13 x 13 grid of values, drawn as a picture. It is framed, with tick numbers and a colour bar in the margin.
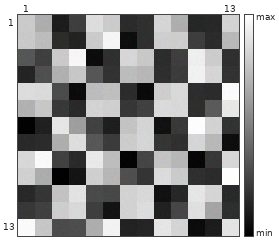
Grain: checkered. Calmest part: top left. Average level on the scale: 50%. Mirror symmetry: none. Histogram: two levels.
